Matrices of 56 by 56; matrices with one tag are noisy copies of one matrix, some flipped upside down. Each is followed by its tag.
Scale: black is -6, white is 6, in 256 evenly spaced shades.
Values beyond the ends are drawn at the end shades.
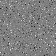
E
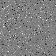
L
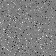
L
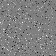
L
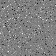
L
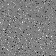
L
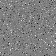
E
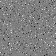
E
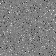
E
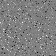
L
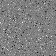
L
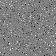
E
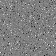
E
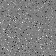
L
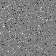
L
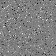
L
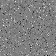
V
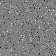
E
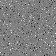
E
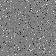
V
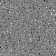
E
